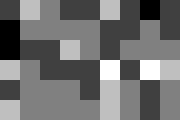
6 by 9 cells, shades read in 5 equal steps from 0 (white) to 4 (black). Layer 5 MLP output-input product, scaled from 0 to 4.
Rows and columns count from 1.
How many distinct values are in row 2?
3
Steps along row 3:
down same down up up down same same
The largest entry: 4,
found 3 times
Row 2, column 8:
2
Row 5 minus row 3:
-1 -1 -1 1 1 -2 0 1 0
